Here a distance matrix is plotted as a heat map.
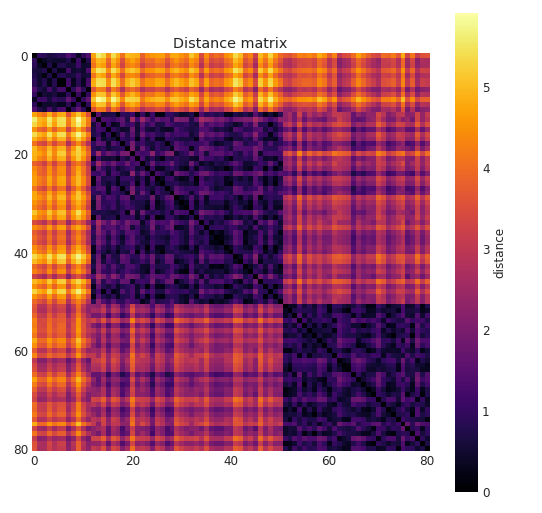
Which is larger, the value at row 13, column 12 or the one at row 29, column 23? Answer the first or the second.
the first
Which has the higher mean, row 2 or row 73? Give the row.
2
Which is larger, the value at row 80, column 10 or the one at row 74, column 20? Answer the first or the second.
the second
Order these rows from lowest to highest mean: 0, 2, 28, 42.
28, 42, 2, 0
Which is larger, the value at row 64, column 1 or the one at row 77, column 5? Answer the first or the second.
the second
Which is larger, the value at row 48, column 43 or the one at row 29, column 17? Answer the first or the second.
the first
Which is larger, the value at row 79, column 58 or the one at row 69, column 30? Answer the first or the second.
the second
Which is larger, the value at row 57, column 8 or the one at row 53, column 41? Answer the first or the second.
the first
